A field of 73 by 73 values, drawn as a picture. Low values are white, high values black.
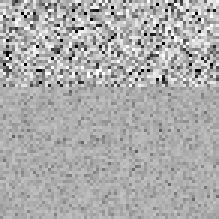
The halves do not mirror each other. A horizontal seam about 40% of the way down splits the table, and the bottom part is calmer. There is no overall slope. The texture is fine-grained noise. Overall the values sit about 30% of the way up the scale.
